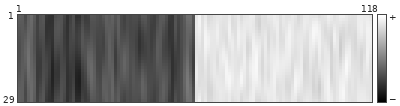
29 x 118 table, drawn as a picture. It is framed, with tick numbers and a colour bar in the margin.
It is made of 1 by 2 panels. Panel 1,1: low, streaked downward. Panel 1,2: very high, streaked downward, faint in contrast.
